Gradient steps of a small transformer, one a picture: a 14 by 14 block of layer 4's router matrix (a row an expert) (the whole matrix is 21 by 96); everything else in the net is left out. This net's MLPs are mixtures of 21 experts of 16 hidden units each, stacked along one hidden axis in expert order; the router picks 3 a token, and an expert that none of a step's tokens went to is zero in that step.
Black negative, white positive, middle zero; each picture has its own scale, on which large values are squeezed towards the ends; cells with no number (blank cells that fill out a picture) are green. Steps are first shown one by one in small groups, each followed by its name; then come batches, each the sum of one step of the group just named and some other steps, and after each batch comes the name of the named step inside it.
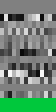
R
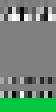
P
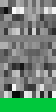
R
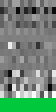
R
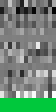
R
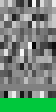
P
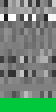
P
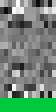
P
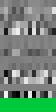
R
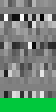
R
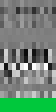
R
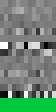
R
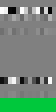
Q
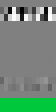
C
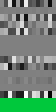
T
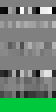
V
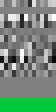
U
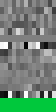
T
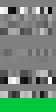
Q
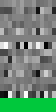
V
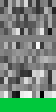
T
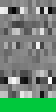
Q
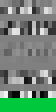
V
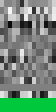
U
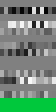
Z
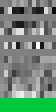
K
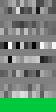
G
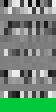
Z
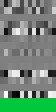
Z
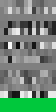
G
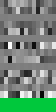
G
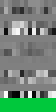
Z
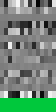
G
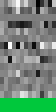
G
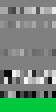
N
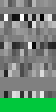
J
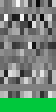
J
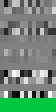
N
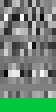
J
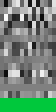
J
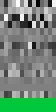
J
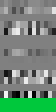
N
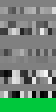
N
